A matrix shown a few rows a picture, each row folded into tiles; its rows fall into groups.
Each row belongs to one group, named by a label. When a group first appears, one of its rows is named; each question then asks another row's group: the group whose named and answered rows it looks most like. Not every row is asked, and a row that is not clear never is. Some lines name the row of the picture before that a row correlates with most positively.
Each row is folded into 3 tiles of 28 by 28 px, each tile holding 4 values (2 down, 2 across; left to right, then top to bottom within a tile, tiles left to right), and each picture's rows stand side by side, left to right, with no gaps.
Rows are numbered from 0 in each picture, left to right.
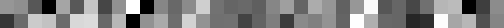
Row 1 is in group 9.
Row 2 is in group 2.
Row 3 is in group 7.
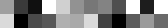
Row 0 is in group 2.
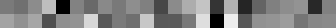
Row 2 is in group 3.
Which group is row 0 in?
9
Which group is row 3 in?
9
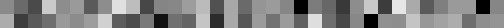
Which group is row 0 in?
2
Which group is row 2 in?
3
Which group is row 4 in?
7
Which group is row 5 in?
9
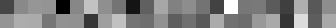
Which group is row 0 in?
9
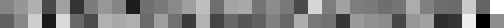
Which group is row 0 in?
3
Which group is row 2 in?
3
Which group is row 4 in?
7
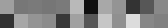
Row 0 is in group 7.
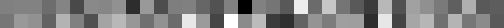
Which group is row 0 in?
3
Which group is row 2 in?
3
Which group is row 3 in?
2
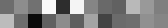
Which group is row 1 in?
2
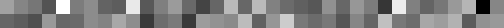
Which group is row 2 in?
2
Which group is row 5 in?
9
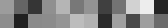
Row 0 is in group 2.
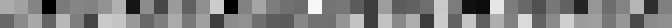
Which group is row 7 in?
9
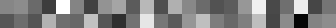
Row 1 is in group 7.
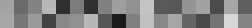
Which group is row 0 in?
9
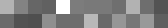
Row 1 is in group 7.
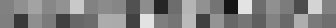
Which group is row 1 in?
3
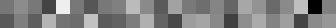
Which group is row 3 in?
9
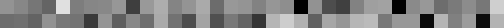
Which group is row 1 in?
7
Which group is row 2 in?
3
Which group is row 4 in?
9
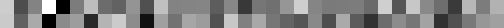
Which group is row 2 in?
3
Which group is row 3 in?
2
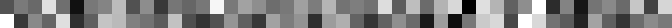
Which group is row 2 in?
2
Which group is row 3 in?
7
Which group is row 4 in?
2
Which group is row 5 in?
7
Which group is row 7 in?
2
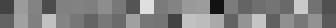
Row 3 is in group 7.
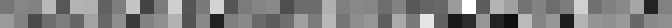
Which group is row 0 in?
2
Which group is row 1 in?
9
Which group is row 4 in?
3
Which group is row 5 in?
2
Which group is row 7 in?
9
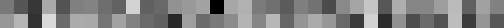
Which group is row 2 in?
7
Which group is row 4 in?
3
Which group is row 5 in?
3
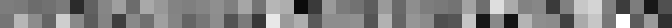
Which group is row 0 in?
3
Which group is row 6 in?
7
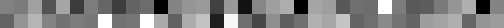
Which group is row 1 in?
3
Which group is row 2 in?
3
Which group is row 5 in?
9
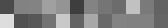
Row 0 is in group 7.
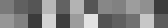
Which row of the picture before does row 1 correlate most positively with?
0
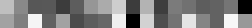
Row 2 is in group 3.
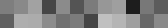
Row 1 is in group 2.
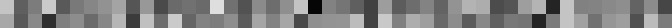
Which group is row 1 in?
3
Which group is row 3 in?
9
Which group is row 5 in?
2
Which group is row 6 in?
7
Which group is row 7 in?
3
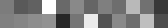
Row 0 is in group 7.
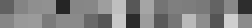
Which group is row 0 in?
9
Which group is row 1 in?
3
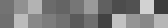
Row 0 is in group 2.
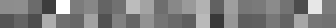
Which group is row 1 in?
2
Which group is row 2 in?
3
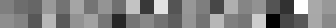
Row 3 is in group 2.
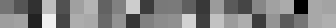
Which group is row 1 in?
9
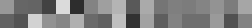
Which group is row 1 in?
3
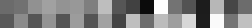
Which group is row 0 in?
7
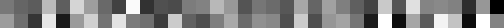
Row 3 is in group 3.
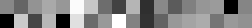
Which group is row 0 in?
7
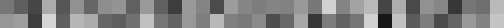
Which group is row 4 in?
3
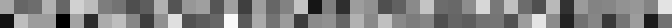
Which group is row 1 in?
7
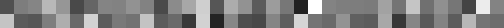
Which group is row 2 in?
3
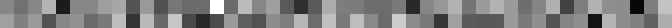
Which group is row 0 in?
9
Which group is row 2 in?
2
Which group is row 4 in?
3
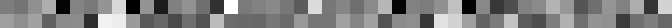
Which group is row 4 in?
9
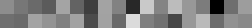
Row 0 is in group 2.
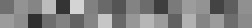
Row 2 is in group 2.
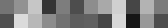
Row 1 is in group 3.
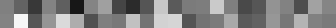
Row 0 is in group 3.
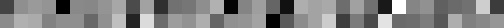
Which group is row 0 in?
9
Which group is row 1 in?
3
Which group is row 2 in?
9
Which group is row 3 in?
2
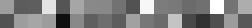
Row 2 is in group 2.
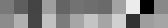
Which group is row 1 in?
9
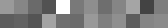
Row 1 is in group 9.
